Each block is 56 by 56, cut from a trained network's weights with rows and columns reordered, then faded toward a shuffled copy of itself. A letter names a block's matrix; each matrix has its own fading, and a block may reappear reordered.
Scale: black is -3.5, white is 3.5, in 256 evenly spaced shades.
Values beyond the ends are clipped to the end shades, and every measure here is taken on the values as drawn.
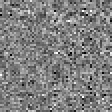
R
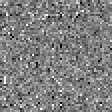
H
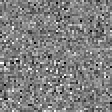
H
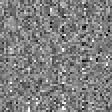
R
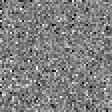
H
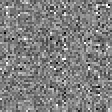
R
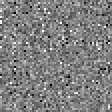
H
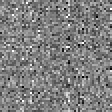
R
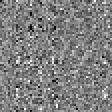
R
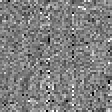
R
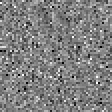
H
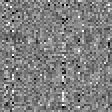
R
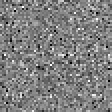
H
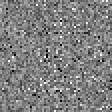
H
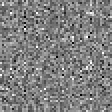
R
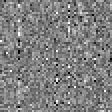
R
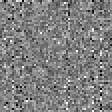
R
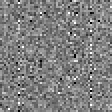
R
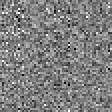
R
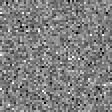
H
